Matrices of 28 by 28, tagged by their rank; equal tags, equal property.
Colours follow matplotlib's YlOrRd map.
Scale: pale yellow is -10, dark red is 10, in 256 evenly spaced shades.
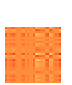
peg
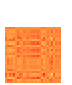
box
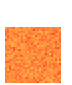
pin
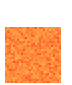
pin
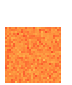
pin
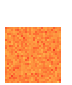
pin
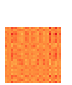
box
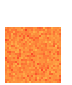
pin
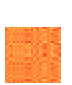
box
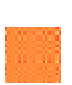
peg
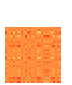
box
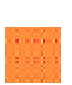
peg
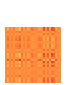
peg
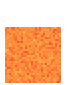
pin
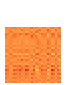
box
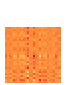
box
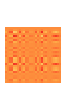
peg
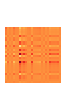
peg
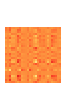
box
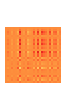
peg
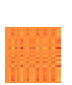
peg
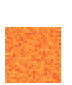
pin
